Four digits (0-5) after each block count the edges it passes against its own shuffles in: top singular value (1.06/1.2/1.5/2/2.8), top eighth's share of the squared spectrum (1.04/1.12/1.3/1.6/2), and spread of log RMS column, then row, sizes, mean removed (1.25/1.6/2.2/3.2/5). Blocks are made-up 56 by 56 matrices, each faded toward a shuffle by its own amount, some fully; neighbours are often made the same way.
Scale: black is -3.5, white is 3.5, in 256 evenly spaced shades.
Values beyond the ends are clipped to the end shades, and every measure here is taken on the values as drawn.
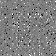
3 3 2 1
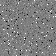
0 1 0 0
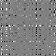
4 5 3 3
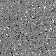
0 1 0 0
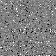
3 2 0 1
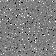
0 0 0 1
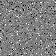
2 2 0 0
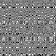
4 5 2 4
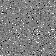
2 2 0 1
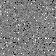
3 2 0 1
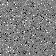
0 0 0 0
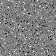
0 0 0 0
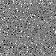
2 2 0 1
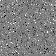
1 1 0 0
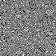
2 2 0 1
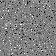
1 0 0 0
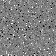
1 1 0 0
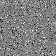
0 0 0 0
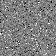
0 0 0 0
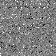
0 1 0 2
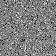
0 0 0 0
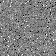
0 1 0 0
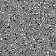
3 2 0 1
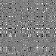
4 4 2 3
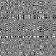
4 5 2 3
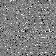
2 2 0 1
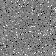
2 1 0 0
